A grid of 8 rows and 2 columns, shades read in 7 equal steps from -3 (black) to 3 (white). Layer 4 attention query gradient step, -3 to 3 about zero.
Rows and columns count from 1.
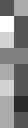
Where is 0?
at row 4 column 1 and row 4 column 2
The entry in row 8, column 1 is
1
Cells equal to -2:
1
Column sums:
9 -6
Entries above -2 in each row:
2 2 2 2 2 2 1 2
